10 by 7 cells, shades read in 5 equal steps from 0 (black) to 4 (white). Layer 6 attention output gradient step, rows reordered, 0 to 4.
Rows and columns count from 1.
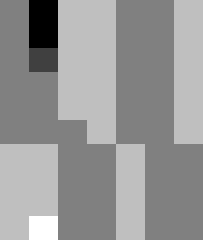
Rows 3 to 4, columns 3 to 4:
3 3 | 3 3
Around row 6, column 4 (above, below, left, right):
3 2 2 2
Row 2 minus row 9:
-1 -3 1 1 -1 0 1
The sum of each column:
24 20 25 26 24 20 26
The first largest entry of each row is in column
3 3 3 3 3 4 1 1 1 2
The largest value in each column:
3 4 3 3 3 2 3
